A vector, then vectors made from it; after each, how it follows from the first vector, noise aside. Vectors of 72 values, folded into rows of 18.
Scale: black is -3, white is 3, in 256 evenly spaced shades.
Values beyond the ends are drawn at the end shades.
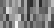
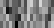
negated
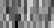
negated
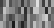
reversed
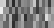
wrapped around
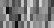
negated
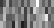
reversed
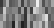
reversed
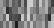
negated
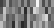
reversed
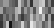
wrapped around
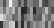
wrapped around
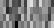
negated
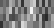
wrapped around
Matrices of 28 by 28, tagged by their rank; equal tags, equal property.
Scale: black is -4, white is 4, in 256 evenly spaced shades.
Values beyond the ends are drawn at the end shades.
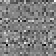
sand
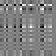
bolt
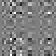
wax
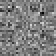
sand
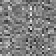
sand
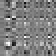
wax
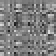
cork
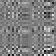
wax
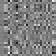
cork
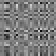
wax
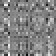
cork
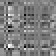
wax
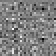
sand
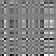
bolt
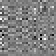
cork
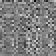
sand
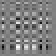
bolt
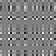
bolt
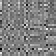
cork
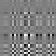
bolt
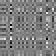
wax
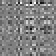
cork
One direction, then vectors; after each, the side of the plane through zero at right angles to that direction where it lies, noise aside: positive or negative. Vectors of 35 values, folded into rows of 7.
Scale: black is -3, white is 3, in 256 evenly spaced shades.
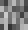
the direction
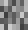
negative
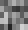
positive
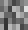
negative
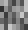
negative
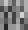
negative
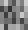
negative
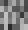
positive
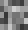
negative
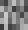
positive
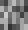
positive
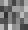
negative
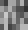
positive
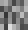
negative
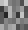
negative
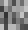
negative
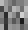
negative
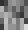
positive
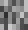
negative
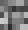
positive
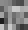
negative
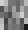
negative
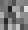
negative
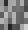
positive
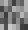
negative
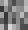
negative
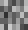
negative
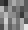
positive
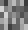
positive
